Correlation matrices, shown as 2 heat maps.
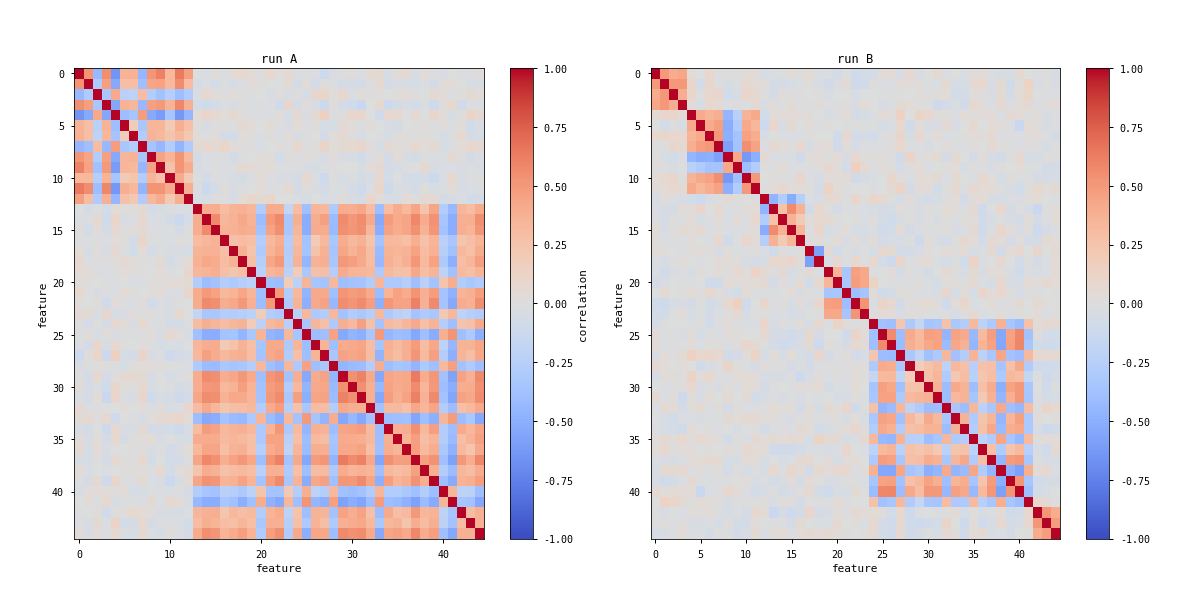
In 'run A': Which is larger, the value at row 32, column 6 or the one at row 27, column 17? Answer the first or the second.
the second
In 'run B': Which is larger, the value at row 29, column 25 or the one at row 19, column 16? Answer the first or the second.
the first
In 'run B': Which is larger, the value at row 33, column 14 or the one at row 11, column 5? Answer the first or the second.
the second
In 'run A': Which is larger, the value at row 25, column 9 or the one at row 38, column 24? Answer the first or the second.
the second
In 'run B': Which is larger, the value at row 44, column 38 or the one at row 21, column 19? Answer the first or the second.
the first
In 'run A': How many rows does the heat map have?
45
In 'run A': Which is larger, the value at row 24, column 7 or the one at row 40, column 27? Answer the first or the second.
the first
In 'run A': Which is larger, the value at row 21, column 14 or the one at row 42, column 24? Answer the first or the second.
the first
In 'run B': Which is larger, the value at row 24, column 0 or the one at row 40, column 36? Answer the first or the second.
the second
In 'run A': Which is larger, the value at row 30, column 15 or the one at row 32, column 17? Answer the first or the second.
the first
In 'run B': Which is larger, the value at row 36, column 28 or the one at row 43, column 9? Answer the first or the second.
the first
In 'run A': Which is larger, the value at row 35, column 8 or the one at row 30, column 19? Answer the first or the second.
the second
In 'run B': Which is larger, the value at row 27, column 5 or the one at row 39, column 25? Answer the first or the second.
the second
